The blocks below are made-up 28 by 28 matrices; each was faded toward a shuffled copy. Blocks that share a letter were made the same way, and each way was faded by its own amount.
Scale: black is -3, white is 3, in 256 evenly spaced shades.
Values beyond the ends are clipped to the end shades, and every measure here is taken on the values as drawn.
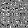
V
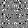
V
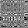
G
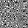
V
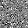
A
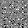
V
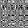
G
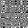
G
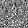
A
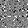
V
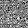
A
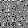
V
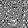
V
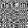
G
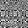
G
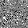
A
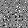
A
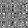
G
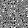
A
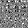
V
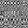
G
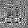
G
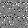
V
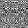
G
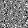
A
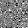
V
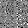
A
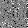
A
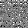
V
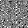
A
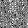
A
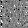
A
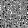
A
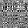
G
